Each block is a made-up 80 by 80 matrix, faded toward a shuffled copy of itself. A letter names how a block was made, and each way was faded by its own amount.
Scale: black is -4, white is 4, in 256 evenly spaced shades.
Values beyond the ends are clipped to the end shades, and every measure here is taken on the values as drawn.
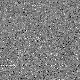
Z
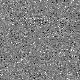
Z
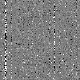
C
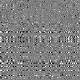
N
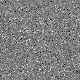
Z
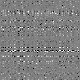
N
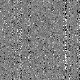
C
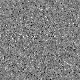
Z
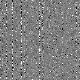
C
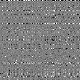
N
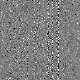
C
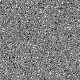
Z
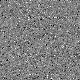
Z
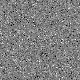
Z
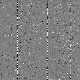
C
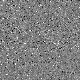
Z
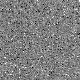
Z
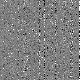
C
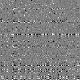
N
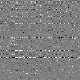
N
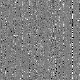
C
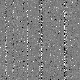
C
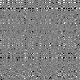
N
